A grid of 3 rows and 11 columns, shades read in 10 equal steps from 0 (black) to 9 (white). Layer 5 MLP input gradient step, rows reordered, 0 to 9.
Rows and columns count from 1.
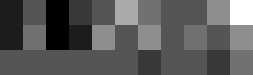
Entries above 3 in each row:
4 5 1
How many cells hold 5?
4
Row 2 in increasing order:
0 1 1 3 3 3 4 4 5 5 5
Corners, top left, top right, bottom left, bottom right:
1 9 3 4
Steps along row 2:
up down up up down up down up down up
